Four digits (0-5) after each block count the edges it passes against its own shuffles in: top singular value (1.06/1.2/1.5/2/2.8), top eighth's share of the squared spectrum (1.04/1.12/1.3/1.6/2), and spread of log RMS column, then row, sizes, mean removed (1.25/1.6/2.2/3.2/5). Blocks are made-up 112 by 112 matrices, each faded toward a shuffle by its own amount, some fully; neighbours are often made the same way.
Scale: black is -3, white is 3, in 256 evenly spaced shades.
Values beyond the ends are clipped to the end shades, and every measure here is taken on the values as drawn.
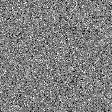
0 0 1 0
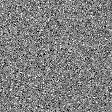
0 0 1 0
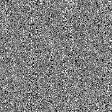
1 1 3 0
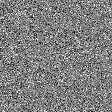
0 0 1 0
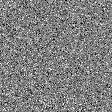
0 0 0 0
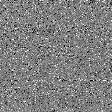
3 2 1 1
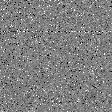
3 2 0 1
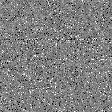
3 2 0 1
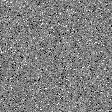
0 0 0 0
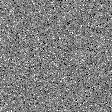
0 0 0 0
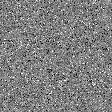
0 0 0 0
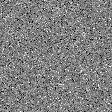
0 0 0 0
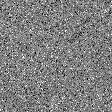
0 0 0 0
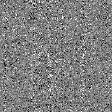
3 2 3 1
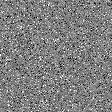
0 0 0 0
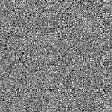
4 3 2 2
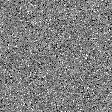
2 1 0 0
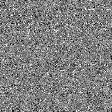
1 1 0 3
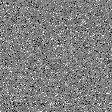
2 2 0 1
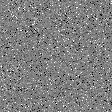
1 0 0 0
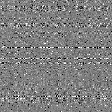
4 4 2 4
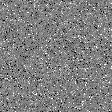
2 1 0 1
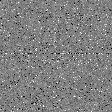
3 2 0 1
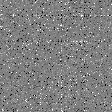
3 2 1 1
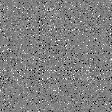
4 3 2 2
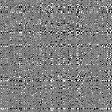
5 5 4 4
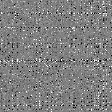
4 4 3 3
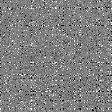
4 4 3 3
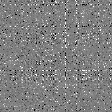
4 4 2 2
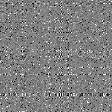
4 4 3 3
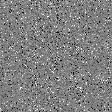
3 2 1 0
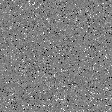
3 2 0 0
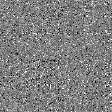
2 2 2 2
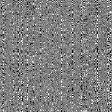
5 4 4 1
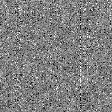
4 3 2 1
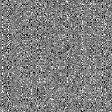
4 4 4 2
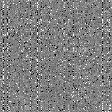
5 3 3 1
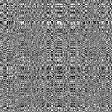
5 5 4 4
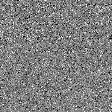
0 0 0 2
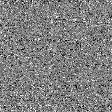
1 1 0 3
